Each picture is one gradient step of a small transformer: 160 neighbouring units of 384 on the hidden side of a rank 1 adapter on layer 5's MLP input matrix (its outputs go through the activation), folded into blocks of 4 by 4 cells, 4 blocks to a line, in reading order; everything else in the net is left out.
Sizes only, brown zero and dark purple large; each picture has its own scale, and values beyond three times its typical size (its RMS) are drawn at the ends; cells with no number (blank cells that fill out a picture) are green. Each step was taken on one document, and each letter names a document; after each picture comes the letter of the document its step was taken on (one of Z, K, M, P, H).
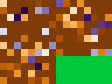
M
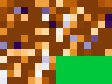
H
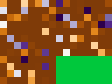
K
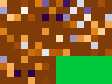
K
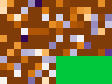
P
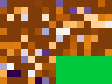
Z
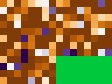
P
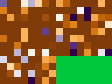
P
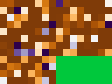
H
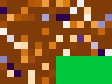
K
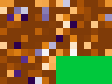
H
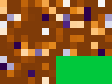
K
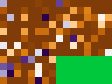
Z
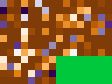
P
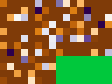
M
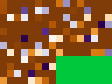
M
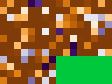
P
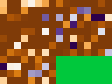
P
